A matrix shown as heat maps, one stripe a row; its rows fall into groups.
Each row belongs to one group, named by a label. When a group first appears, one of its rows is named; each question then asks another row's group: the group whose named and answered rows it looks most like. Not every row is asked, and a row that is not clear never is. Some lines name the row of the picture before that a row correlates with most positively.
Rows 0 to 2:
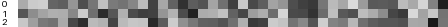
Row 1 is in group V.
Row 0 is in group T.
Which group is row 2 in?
T
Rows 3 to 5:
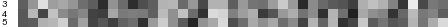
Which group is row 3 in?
V
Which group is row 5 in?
V
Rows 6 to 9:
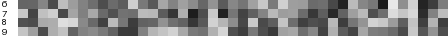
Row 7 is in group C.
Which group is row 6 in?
C
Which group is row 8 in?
V
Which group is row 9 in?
V
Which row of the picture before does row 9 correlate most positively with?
4
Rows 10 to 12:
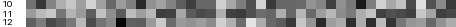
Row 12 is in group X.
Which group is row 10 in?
V
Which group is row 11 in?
T
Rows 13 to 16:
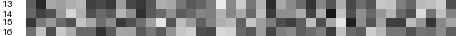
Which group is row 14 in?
V
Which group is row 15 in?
X
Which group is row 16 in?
V
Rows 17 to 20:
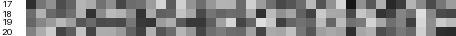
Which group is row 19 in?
V
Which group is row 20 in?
T
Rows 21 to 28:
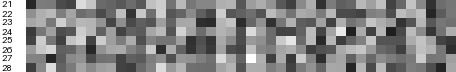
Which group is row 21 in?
X
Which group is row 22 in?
C
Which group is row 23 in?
V
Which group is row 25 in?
T
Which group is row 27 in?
X
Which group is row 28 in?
X
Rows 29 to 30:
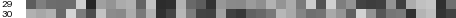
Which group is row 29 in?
T
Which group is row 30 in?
T
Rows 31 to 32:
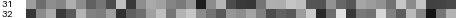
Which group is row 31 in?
C
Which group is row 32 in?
X
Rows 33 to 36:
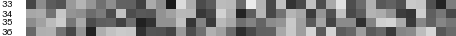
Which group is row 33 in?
X
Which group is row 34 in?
V
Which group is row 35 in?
V
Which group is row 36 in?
T
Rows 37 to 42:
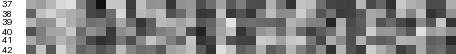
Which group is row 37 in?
C
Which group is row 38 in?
C
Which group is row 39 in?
V
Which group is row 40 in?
V
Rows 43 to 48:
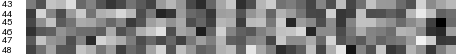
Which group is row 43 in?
V
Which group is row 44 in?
T
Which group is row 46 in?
C
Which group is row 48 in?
X
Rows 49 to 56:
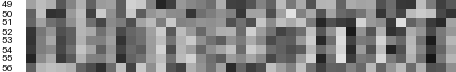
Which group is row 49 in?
T
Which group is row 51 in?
C
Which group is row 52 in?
X
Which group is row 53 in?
X
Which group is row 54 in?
X
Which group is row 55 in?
X
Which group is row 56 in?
C
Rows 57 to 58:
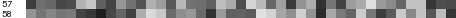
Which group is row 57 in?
X
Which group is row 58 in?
C
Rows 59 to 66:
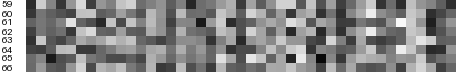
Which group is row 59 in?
T
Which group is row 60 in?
X
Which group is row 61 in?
C
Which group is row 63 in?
T
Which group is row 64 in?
C
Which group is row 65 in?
X
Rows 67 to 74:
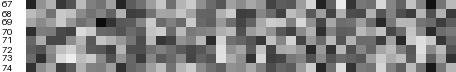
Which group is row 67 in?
X
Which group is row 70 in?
X
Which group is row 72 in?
V
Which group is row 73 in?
V
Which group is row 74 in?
X
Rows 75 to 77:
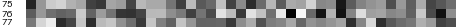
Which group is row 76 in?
X
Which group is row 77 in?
T
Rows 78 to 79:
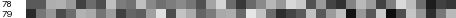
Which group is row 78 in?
C
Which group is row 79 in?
X
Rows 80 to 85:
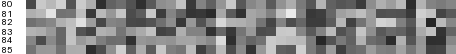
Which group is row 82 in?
V
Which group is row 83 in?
T
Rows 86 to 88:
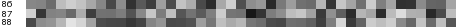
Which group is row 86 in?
V
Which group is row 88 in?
V
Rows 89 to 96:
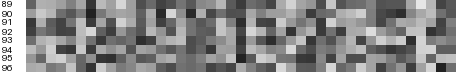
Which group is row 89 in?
T
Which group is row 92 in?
X
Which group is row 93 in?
V
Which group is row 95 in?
V
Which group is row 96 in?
T
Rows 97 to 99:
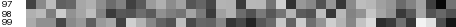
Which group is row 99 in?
T
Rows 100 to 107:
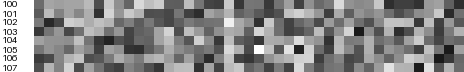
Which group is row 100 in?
T
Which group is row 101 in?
T
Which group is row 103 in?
X
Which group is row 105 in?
X
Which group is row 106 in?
C
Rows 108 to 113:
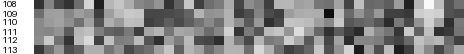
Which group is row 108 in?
T
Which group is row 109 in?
T
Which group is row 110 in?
T
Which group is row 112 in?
T
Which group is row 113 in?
X
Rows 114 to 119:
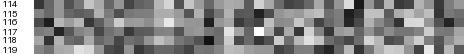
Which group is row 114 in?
X
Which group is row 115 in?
C
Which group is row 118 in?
C
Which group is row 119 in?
V
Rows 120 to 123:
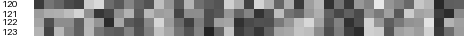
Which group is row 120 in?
X
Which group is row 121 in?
C
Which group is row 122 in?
C
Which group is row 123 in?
C
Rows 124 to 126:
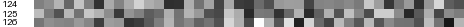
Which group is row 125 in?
V
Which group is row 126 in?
X
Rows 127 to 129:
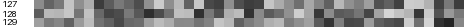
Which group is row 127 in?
C
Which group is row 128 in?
V
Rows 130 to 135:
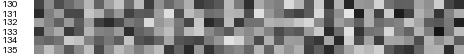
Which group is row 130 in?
T
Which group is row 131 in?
X
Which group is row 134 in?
V
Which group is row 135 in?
T
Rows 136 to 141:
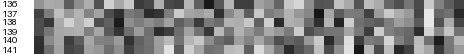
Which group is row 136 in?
T
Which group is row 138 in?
V
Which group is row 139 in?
V
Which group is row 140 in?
X
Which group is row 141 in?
X
